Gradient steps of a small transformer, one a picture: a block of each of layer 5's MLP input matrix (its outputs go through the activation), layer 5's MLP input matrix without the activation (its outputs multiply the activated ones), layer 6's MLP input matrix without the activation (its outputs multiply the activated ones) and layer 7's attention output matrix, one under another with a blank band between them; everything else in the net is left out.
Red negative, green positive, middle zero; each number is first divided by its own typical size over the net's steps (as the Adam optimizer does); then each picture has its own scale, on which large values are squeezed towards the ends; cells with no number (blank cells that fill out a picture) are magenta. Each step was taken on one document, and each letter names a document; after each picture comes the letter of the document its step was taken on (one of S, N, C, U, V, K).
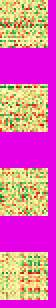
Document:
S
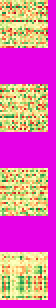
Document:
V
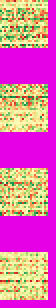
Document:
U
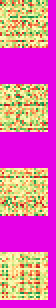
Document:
S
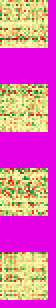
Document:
U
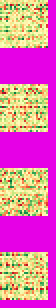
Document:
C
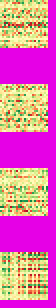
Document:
S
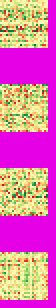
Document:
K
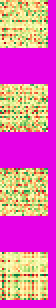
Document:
V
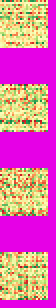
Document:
U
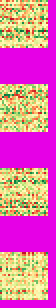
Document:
U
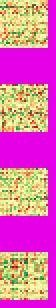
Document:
V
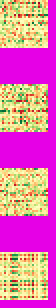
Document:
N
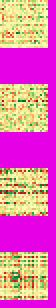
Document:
N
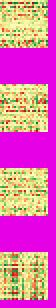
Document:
V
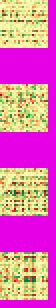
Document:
N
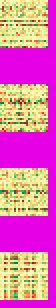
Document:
N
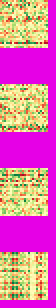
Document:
V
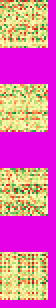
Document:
U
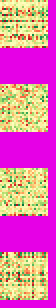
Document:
N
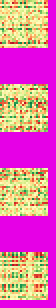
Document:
V
